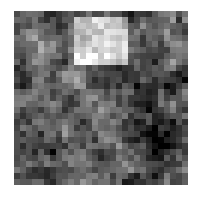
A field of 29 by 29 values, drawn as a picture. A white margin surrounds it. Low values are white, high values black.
An odd patch, lower than its surroundings, sits in the top middle. The field is mottled with small blotches. The top middle is the ninth with the lowest average.
